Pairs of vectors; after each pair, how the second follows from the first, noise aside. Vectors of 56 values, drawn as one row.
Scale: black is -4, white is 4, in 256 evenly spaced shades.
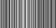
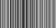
negated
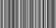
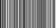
shuffled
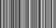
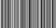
negated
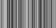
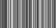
negated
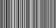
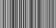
negated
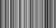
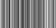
negated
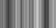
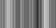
negated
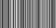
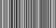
negated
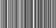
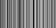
negated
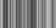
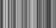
negated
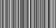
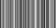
shuffled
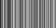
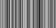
shuffled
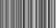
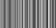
negated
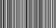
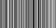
shuffled
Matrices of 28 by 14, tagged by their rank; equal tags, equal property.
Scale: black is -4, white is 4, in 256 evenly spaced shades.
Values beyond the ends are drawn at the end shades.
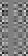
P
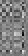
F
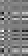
P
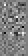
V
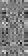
V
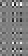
P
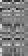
F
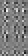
F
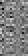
V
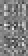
V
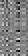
F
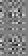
F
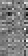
V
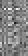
V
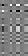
P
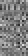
V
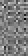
V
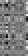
F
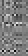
F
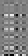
P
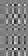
P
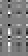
P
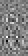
V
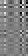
P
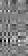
F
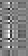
P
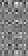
F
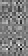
V
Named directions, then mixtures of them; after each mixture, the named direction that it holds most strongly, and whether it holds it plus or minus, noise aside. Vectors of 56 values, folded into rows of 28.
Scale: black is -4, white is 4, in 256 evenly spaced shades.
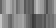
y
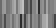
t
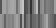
t, plus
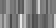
t, minus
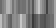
y, plus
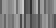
t, plus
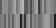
t, plus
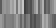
t, plus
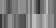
y, minus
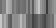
y, plus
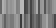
t, plus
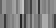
t, plus
